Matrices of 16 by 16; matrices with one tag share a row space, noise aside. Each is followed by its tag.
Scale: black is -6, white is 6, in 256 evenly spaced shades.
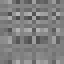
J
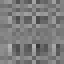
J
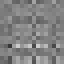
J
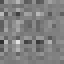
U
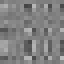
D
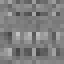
J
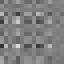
U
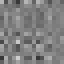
U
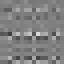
J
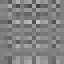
J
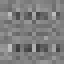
J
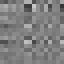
D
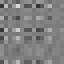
U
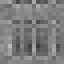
J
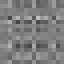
J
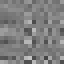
D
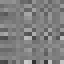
D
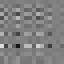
U
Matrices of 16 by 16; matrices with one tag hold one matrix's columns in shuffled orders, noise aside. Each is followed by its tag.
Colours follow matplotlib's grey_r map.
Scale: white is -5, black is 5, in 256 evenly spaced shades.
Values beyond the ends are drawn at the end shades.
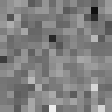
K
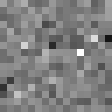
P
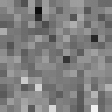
K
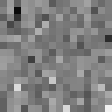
K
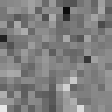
K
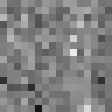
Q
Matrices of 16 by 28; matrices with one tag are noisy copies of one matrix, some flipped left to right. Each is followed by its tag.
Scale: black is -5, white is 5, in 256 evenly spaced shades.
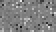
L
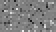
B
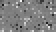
L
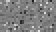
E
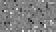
B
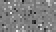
E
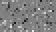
B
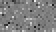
L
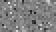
E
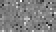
L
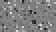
E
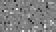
B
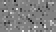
B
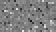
B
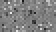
E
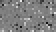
L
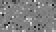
L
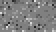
L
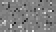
B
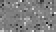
L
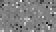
L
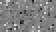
E
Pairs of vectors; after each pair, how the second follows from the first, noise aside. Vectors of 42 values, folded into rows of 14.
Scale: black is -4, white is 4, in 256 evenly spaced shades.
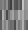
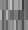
negated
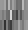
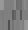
partly zeroed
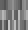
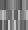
copied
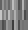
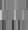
partly zeroed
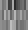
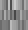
sign-scrambled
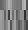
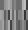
copied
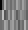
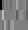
partly zeroed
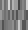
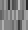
negated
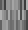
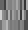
copied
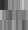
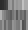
copied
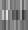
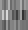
copied
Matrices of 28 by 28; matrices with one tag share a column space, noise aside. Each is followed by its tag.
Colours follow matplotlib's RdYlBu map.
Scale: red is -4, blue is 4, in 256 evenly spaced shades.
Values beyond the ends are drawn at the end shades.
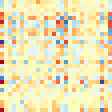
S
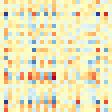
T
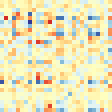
S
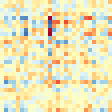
S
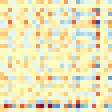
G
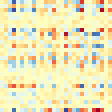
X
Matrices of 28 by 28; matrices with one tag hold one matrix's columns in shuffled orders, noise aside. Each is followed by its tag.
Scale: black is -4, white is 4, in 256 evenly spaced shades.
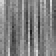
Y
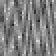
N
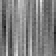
Y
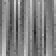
Y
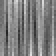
Y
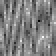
N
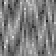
N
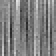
Y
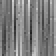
Y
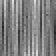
Y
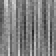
Y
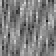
N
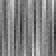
Y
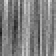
Y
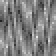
N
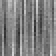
Y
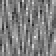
N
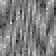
N
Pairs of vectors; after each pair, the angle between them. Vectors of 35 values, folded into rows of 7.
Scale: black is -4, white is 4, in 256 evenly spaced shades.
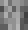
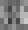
partly opposed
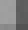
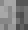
nearly parallel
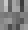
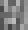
partly aligned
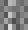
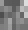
orthogonal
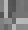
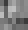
nearly opposite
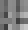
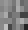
nearly opposite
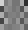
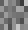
partly opposed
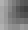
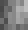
nearly opposite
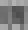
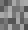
orthogonal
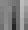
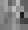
partly opposed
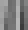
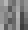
nearly parallel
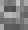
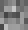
nearly opposite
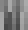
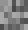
orthogonal
